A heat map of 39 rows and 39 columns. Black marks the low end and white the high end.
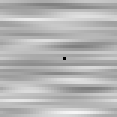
Lone odd cells: 1, lower than its neighbours. Grain: streaks across. Histogram: heavy tails on both sides. Average level on the scale: 70%.
